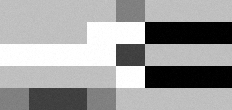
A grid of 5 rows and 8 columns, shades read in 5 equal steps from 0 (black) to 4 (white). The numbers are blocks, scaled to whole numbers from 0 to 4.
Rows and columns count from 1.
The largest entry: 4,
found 7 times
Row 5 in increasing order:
1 1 2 2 3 3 3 3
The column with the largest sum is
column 4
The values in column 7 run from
0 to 3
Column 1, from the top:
3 3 4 3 2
